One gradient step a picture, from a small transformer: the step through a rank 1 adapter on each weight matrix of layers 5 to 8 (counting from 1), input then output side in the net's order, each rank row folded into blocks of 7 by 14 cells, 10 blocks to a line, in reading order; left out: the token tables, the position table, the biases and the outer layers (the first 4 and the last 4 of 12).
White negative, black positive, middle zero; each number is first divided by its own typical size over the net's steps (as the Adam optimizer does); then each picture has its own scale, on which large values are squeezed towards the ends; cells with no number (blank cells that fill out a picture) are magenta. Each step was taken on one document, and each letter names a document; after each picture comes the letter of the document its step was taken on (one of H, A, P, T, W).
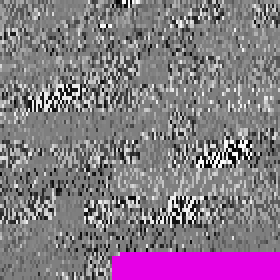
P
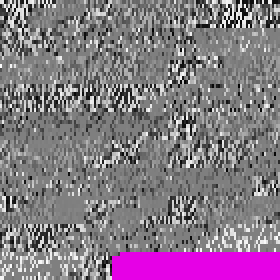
P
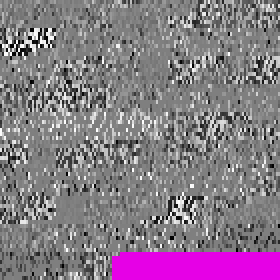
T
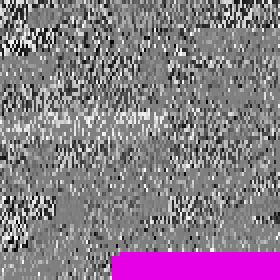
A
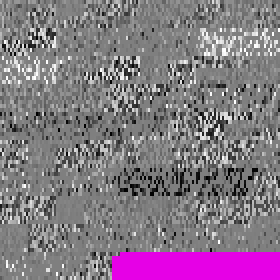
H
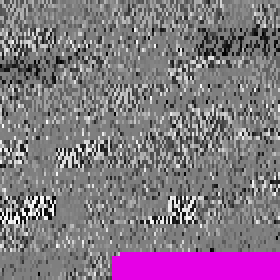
A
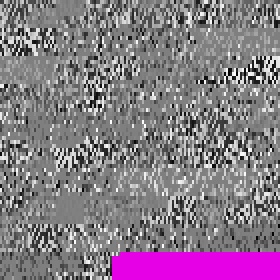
P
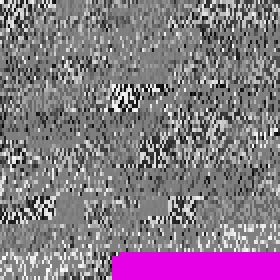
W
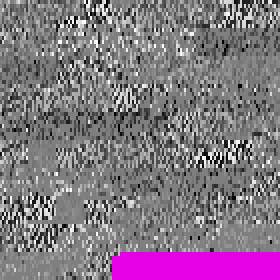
A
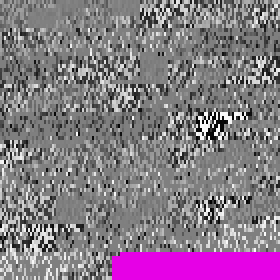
W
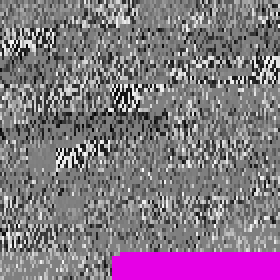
P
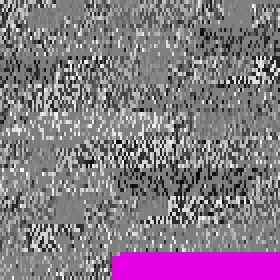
T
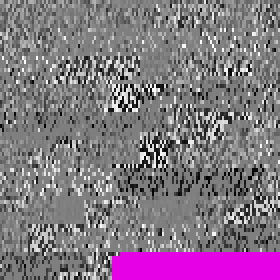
W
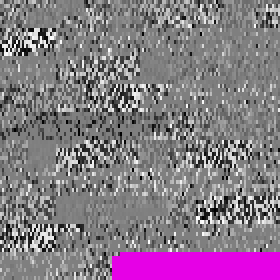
T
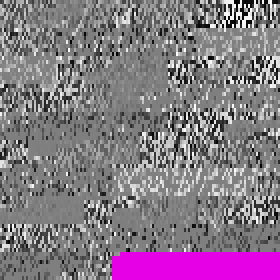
P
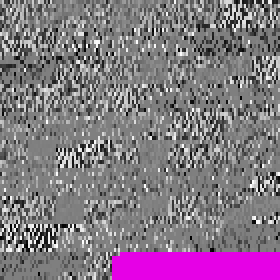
A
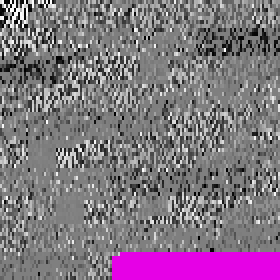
A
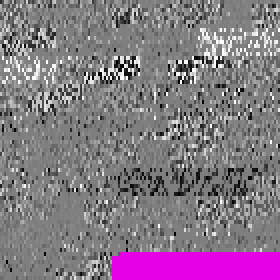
H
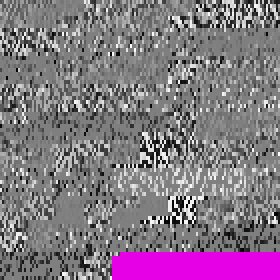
P
